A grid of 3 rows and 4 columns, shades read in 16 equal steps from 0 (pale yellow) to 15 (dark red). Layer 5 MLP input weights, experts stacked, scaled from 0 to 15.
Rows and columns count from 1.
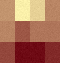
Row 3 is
11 15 15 13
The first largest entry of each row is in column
4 2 2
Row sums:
15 33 54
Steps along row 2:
up down same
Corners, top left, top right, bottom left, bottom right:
6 7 11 13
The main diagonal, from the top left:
6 10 15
